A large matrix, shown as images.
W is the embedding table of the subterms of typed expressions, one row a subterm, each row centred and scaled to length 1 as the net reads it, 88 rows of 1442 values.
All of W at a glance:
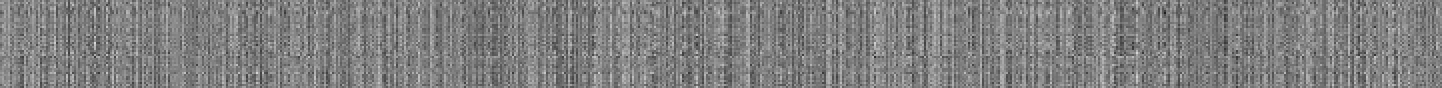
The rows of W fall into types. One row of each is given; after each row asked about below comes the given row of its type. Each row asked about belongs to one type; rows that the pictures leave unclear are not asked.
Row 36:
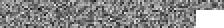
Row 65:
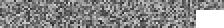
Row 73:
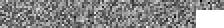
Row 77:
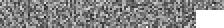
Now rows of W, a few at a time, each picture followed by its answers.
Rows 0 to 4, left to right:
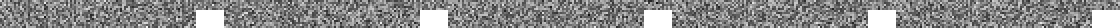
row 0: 77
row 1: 73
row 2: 36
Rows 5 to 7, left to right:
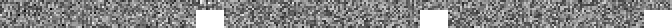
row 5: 65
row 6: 65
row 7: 73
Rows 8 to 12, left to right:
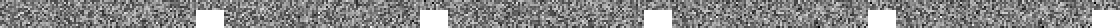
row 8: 73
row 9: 73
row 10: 65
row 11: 73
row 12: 73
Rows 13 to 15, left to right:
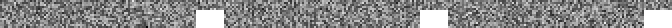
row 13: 65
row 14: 77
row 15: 73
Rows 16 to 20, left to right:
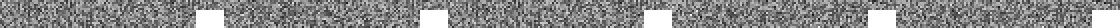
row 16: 77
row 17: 65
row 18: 77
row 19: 36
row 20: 36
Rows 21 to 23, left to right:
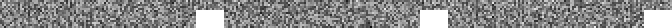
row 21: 77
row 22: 65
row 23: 77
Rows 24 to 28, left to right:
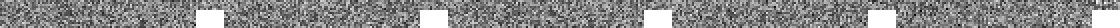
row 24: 65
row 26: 65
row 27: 36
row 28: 65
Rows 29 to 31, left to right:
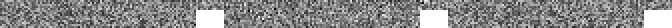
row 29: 65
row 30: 77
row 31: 65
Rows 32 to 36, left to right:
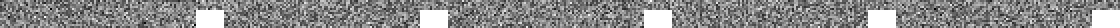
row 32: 65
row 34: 73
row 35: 77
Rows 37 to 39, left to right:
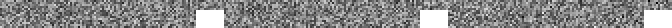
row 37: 65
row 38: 65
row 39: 73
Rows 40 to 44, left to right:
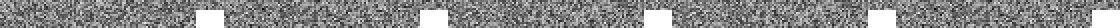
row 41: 36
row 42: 73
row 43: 73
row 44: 36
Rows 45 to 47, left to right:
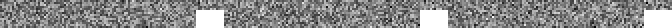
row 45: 65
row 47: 73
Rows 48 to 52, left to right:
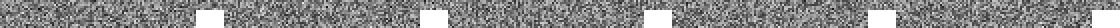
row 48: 36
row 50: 77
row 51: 73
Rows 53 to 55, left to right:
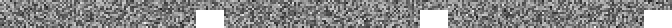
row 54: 65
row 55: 36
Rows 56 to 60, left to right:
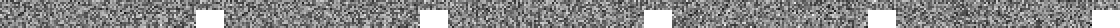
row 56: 77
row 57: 77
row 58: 77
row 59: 73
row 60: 65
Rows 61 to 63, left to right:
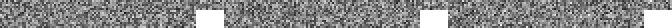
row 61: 77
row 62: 65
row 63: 73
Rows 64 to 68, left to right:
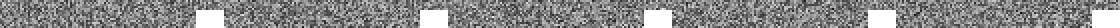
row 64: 77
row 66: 36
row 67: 73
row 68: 77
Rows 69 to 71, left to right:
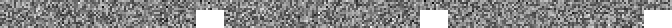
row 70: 73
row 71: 77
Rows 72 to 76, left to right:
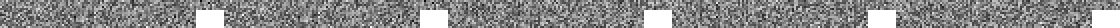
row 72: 73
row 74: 65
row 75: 77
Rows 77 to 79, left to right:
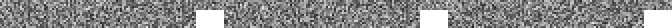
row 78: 77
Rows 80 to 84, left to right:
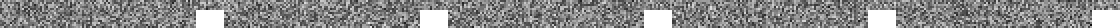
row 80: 65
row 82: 73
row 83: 77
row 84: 65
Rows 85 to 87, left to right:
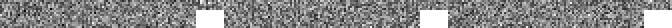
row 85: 65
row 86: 77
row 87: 73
